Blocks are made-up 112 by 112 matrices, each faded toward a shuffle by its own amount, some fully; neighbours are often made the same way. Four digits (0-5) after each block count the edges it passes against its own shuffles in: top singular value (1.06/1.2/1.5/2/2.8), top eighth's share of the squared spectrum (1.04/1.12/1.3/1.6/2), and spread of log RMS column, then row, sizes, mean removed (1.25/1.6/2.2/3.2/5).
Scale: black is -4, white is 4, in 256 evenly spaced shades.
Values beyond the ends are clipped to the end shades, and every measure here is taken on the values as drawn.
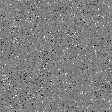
0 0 0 0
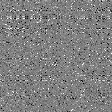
4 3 1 2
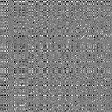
5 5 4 4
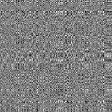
5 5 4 3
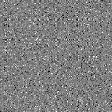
4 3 2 2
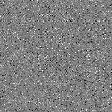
4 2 1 1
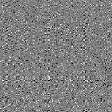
5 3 2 2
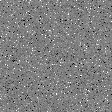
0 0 0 0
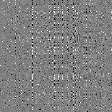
5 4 3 2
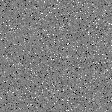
2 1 0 0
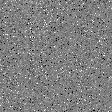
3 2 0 0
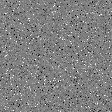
1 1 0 0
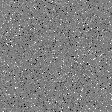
0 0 0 0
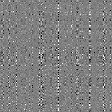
5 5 4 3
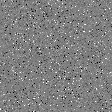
0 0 0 0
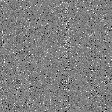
3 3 2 0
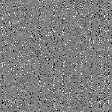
4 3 2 1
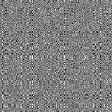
5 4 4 3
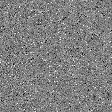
2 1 0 0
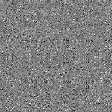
4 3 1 2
